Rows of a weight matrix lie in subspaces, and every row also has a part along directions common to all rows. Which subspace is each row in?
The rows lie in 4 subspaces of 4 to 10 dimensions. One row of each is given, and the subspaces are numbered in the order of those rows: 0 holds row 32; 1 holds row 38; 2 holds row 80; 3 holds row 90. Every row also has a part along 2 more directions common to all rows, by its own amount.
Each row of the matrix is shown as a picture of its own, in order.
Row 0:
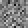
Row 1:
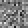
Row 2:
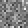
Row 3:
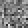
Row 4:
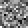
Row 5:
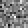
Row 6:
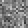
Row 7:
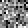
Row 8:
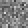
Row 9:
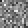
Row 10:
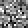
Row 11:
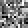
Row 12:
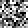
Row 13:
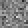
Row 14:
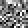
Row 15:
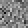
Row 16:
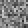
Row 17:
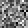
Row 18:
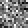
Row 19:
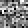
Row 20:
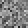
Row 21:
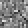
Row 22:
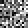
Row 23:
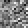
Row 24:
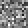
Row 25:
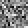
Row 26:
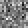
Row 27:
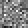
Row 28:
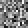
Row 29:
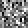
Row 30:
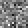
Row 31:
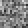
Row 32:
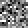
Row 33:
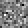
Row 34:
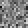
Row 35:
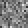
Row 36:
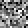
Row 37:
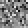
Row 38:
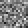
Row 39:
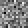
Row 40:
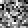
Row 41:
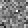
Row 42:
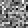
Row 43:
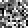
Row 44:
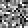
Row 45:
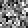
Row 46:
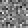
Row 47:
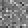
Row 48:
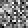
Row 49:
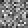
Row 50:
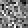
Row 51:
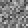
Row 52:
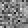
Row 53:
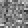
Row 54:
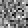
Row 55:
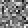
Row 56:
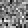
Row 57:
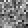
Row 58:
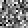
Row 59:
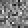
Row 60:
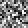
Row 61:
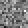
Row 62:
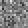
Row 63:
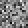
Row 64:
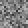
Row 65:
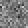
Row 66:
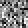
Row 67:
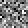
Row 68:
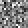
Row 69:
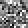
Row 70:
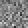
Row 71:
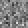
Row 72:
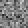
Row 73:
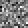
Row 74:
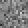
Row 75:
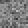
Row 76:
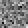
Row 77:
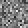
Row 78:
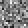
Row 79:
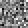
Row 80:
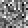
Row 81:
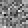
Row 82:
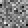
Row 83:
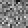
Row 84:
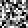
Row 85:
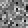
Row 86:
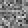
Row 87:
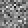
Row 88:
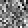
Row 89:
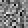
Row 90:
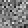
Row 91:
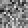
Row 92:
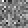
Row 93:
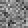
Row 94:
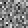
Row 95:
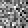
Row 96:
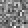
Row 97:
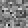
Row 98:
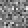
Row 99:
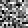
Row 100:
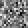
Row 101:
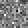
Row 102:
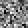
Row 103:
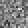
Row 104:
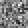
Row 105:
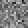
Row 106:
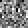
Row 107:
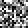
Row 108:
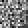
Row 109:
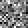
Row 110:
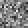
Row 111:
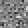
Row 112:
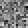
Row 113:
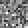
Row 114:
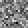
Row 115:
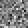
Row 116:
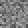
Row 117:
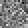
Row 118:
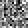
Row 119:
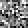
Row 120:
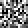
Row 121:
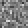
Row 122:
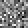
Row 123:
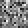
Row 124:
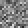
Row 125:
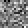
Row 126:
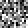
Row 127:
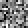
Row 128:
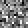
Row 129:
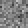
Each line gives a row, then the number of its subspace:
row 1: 1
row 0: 1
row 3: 0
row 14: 1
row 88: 2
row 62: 1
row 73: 2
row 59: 2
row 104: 2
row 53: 0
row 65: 2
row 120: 2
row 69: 1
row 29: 2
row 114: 3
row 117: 2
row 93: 0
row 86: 2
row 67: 2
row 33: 1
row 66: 2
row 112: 3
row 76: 2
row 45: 2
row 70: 1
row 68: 2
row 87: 0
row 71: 2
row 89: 1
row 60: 2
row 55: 3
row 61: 0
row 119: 3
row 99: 0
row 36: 3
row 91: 0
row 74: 1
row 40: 0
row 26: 2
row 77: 2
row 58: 2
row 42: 3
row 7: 0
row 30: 2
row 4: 1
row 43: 0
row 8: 0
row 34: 3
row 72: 3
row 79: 0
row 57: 3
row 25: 2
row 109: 1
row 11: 2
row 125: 3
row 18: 0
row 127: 0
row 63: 2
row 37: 0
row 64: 0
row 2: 2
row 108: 1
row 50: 0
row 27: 0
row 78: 1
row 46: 0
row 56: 1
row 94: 2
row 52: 0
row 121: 0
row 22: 0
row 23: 3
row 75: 0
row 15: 2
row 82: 2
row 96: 1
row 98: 3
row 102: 0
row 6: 2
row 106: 0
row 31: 3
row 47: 1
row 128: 2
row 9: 2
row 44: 1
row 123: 0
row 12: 0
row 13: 3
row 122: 1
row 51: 3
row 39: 0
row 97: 0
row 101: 0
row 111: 3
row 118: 0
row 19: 3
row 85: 3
